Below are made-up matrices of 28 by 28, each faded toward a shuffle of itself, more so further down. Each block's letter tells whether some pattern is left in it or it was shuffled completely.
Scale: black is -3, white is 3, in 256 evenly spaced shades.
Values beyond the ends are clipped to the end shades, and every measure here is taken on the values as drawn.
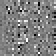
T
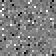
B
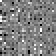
T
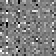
T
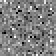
B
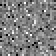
B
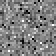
B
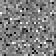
B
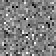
B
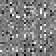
T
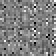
T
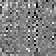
T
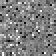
B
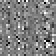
T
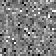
B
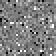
B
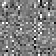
T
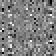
T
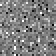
B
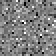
B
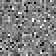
B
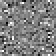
T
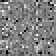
T
